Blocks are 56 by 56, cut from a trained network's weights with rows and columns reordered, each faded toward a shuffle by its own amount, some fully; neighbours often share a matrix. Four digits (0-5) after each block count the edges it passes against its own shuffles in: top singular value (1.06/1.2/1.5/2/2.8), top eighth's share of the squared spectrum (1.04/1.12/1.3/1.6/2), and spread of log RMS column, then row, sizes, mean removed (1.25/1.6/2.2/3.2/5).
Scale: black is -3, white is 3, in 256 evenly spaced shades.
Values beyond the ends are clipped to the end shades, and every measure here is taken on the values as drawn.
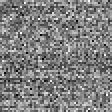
2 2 0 0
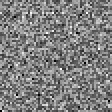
0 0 0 0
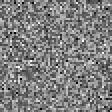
0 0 0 0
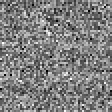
1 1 0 0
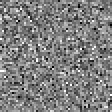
2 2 0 1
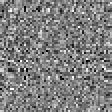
4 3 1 2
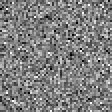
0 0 0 0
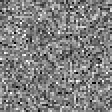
2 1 0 0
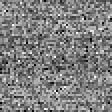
2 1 0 0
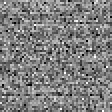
2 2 0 0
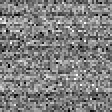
3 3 0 1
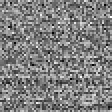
2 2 0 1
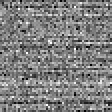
4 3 1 2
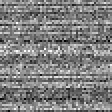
4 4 0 2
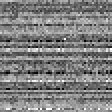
5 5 2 4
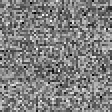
2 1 0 0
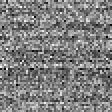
3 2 0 1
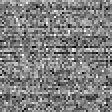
3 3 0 1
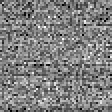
2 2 0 1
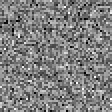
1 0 0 0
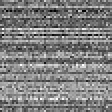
5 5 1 3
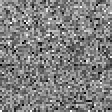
1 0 0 0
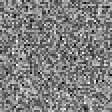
0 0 0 0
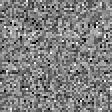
1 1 0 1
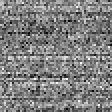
4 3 0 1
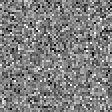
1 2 0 0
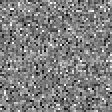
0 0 0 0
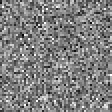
2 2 0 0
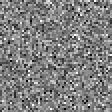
0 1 0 0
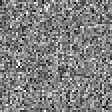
1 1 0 0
